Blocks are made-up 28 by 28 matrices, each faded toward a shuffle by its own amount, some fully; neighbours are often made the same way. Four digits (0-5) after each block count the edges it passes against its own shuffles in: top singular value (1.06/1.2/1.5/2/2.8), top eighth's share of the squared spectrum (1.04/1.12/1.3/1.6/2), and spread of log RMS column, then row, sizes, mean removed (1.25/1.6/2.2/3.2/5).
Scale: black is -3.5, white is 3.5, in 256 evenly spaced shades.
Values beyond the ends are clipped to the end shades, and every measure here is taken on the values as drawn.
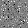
2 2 0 0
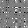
4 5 2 2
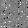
2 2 1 0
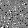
0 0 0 0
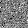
0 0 0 0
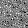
0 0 0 0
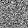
0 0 0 1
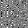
3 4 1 1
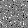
1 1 0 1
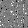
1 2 1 0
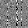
3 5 3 0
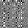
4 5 3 2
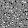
0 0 0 0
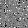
2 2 1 0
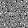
1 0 0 0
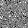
2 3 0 1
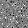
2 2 0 0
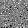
2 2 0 0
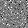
0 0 0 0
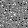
0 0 0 0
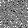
0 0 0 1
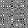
4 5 2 2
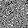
0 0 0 0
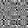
4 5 3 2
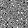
1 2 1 0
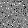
1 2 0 0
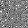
3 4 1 1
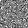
0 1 0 0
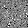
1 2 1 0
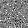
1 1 0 0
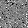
1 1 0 0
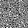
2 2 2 0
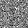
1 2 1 0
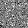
1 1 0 0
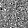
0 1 0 0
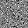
1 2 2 0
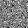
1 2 1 0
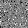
0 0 1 0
